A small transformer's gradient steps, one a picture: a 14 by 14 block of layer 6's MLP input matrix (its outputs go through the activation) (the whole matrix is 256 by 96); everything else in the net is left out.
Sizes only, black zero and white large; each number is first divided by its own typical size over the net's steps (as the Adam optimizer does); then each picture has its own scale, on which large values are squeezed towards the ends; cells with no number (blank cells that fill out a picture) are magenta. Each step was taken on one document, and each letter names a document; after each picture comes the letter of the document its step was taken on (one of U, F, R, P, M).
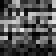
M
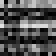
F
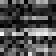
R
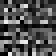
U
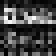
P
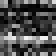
M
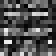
R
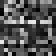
U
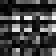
M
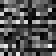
U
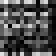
R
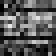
U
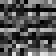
R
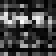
P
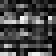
P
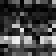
M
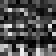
P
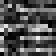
F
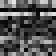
M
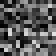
R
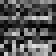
R
